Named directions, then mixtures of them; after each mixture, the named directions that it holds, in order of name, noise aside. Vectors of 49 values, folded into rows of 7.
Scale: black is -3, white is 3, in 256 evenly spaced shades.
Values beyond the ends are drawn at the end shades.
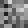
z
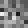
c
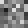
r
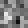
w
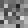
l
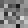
l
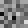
c, z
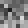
l, r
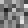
l, r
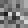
c, l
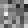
r, z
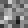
w, z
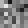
z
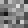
r, z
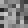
c, r, w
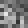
c, w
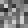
c, l, r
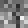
l, w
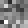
l, z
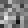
c, w, z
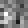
c, w
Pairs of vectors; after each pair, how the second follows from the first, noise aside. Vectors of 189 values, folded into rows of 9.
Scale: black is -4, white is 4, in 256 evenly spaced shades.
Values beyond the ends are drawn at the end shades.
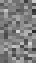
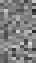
copied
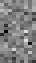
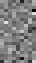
shuffled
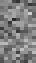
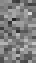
copied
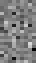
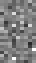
negated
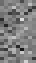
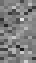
copied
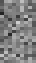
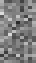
negated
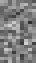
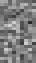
copied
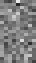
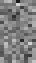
negated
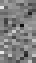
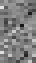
copied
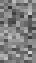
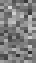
negated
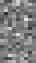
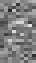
shuffled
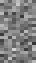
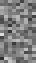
shuffled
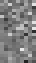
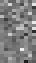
copied
